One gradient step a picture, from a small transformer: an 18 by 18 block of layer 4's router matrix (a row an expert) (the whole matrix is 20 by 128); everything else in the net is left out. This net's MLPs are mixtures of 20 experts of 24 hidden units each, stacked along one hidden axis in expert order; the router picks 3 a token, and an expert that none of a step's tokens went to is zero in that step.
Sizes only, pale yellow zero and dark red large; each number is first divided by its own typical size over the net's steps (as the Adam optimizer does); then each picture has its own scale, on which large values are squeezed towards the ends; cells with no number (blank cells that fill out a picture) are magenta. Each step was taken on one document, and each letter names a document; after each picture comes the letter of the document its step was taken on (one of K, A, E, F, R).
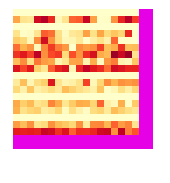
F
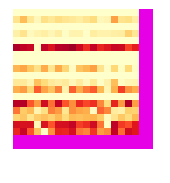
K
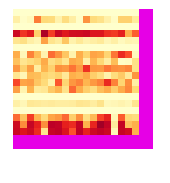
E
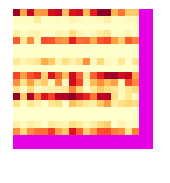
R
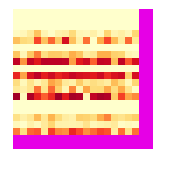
E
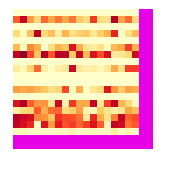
K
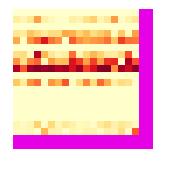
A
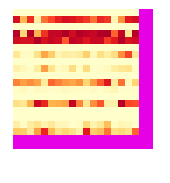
F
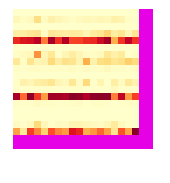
A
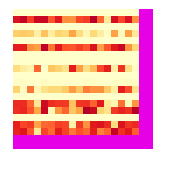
K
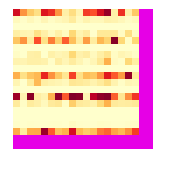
R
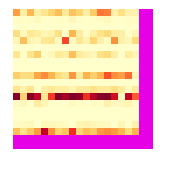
R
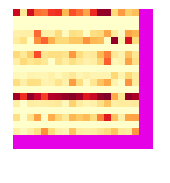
R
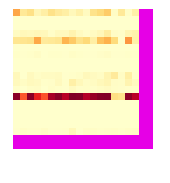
R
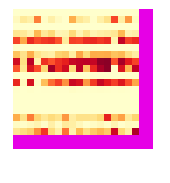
A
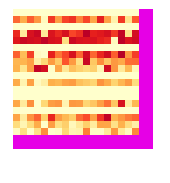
F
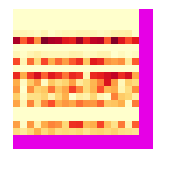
E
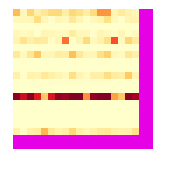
R
